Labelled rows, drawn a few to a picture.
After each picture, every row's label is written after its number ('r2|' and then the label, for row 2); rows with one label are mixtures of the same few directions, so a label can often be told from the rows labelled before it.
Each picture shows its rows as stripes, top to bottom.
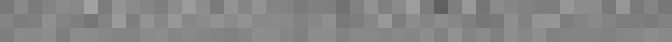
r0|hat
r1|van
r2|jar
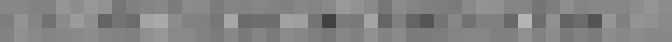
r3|van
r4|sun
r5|sun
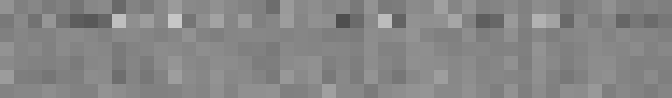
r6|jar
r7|van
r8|hat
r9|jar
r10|jar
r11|jar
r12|sun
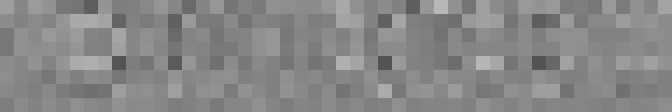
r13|hat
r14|van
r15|jar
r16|jar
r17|van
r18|jar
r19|van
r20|jar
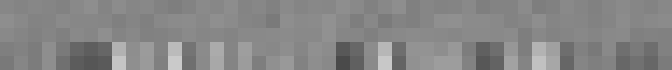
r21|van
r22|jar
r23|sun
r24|van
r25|van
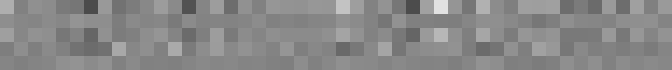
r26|hat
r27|van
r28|hat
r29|van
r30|van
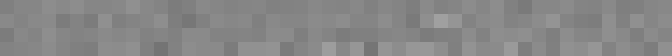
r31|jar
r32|hat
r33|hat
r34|sun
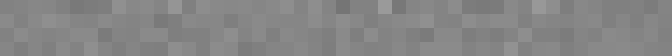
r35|van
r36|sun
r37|sun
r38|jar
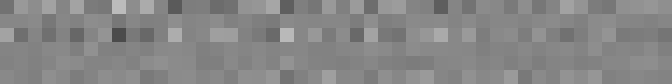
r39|jar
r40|jar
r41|jar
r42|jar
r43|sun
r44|sun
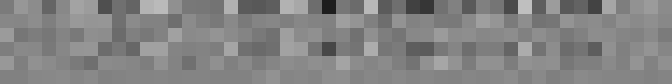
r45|sun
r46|van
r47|jar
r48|sun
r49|hat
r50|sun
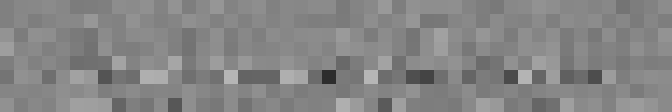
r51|van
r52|hat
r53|hat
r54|hat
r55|van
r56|sun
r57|hat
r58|van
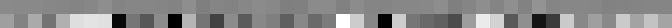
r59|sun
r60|van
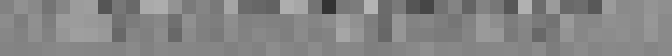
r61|sun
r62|van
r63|van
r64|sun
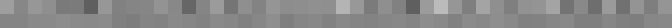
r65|hat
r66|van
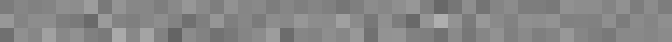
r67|hat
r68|hat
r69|jar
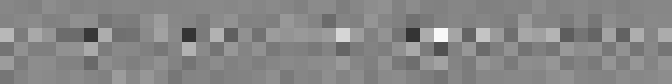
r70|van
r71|sun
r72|hat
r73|hat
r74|hat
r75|jar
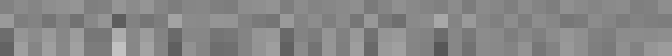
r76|jar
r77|jar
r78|jar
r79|jar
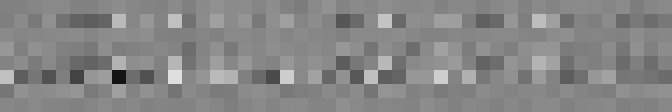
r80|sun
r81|van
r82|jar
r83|hat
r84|van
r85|jar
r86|jar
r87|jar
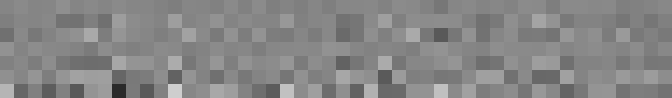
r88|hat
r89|van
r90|hat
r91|hat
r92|van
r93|van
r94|jar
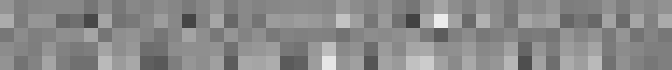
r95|hat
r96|hat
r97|hat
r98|sun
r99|sun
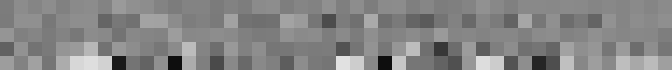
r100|jar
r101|sun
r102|jar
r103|hat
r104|van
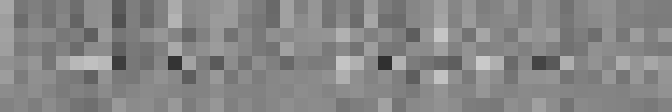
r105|jar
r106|jar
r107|hat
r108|jar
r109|van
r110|hat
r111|hat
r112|van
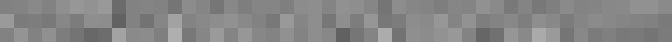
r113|van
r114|jar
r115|van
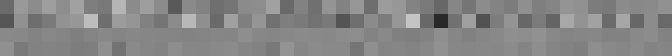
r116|jar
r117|hat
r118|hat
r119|jar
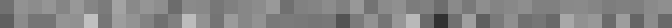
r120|jar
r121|hat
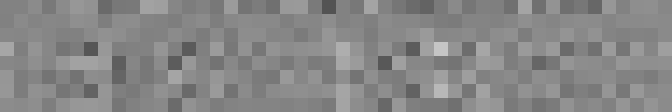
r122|sun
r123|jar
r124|sun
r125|hat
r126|van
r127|jar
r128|hat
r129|van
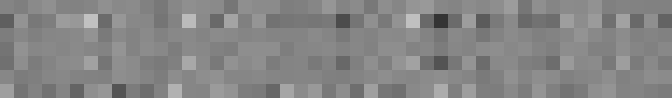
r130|sun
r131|hat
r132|hat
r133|jar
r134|hat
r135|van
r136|jar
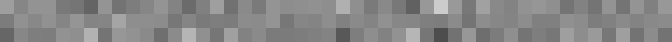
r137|hat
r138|jar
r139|hat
